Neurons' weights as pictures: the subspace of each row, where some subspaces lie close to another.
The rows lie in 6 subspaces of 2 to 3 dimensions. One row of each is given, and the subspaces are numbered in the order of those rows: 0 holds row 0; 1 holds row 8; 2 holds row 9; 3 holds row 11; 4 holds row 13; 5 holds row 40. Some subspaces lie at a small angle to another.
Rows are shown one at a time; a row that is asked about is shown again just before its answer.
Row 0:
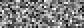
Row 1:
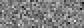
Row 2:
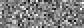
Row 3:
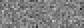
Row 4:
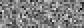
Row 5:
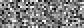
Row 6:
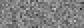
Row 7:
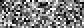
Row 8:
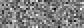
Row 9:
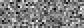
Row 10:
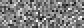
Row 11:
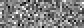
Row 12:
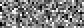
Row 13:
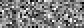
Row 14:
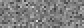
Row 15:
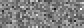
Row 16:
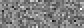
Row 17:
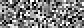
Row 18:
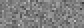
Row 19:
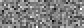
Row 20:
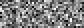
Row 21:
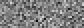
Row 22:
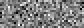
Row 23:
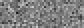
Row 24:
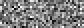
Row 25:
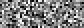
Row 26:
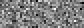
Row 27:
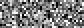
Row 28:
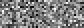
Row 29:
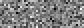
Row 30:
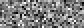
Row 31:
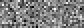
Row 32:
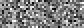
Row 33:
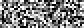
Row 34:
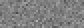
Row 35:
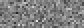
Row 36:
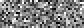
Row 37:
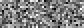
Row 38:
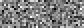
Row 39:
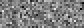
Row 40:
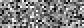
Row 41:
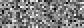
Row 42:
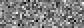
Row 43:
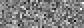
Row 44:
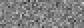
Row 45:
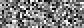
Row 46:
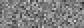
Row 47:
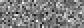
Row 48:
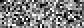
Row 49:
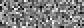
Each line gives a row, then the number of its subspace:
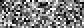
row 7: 2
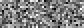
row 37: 0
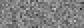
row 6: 1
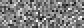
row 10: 3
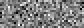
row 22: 3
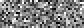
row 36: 2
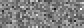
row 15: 5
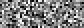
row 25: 2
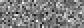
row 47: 2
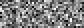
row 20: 4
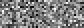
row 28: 5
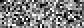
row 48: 2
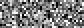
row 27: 4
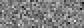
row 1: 4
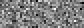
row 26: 2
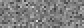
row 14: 5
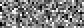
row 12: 4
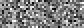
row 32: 1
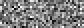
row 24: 4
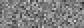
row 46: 3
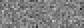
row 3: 0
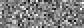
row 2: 3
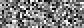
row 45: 1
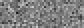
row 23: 3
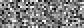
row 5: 2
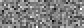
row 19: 0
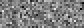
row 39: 4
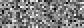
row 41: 5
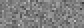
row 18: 1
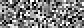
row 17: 3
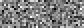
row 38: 0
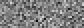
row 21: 3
